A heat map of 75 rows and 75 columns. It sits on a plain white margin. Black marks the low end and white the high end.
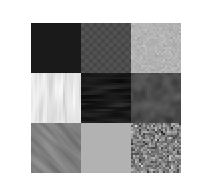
The table splits into 3 rows of 3 panels. Panel 1,1: very low, flat. Panel 1,2: low, checkered, faint in contrast. Panel 1,3: high, fine-grained, faint in contrast. Panel 2,1: very high, streaked downward, faint in contrast. Panel 2,2: very low, streaked across, faint in contrast. Panel 2,3: low, blotchy, faint in contrast. Panel 3,1: middling, slanting down to the right, faint in contrast. Panel 3,2: high, flat. Panel 3,3: middling, fine-grained, strong in contrast.
